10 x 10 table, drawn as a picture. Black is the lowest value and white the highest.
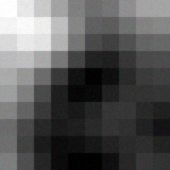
No regular stripes run through it. Values rise toward the top left. The top left is the ninth with the highest average. The bottom middle is the ninth with the lowest average. No lone cell stands out from its neighbours.
